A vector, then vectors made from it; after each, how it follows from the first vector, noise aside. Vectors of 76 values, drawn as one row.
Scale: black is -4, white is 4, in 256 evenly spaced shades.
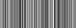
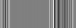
partly zeroed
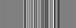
partly zeroed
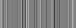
partly zeroed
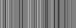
partly zeroed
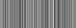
shrunk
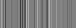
partly zeroed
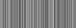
shrunk
